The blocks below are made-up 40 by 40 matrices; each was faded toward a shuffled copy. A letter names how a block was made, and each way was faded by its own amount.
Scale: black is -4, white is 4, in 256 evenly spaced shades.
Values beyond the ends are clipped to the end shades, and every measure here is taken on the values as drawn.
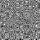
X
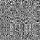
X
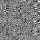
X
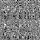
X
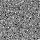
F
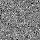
F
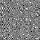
X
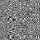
X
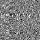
X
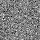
F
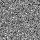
F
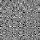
X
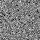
F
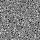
F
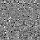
X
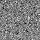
F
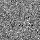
F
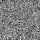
F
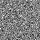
F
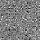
X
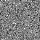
F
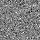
F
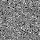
F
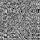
X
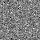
F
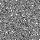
F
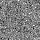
F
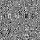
X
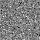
F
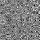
X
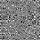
X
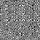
X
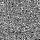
F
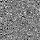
X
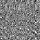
X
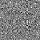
X
